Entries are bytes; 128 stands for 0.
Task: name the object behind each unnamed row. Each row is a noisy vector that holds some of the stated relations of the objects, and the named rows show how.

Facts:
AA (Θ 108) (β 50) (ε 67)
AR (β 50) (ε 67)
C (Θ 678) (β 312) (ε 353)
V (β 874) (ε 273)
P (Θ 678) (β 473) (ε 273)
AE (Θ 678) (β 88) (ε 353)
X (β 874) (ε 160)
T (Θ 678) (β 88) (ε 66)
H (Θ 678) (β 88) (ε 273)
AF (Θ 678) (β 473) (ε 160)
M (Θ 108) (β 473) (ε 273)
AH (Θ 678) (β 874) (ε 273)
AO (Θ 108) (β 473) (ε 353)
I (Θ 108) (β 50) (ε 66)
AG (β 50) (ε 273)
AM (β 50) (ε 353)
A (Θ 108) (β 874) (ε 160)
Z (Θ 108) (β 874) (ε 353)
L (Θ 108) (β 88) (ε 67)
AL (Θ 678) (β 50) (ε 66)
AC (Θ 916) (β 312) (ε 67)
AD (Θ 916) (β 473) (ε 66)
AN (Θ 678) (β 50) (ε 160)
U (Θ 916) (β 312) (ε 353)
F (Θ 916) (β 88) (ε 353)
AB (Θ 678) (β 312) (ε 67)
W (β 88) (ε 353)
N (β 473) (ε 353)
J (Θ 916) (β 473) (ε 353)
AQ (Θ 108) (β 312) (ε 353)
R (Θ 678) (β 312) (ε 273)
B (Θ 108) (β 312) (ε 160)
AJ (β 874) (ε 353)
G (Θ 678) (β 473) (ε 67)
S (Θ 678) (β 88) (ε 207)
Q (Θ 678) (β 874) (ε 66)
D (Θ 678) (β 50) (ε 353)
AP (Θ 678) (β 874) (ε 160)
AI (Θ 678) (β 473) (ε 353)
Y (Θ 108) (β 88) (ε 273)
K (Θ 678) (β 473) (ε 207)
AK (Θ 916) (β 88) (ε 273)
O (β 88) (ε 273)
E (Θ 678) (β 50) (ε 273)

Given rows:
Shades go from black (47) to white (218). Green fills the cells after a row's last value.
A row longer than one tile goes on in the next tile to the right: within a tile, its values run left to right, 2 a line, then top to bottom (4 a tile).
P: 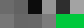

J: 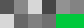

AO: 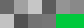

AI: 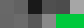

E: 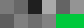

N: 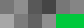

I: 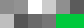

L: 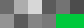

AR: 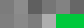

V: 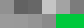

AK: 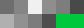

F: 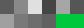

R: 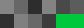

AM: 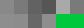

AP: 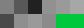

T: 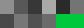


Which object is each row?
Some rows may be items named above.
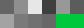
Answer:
F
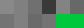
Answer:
W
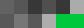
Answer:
K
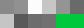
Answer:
I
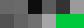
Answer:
G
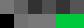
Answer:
AB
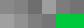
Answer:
AG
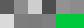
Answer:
J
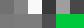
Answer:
U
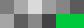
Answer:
Y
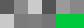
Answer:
J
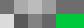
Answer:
M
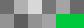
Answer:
AA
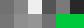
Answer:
AC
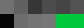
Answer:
AB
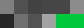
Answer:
S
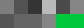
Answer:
AL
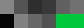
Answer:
C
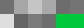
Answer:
M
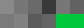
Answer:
W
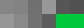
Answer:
O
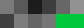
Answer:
AE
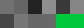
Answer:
H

